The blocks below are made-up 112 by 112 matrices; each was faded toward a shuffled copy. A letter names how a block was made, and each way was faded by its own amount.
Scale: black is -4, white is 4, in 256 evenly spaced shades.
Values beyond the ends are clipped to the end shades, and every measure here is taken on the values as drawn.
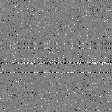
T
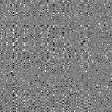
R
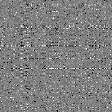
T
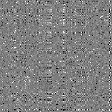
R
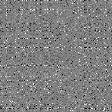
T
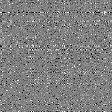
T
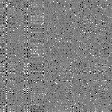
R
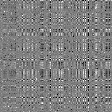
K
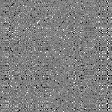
R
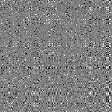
R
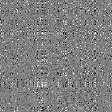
R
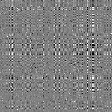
K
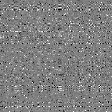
T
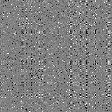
R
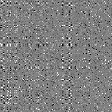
R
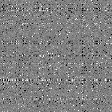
T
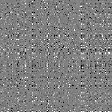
R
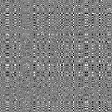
K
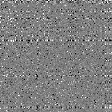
T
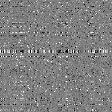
T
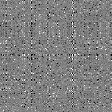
R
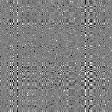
K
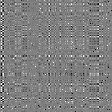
K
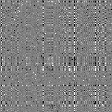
K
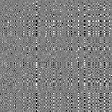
K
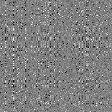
R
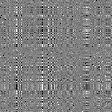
K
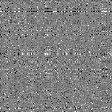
T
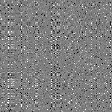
R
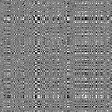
K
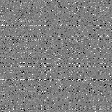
T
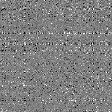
T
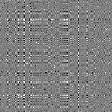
K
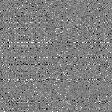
T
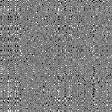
R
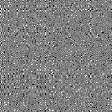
R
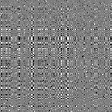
K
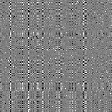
K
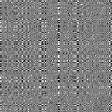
K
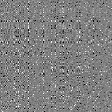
R
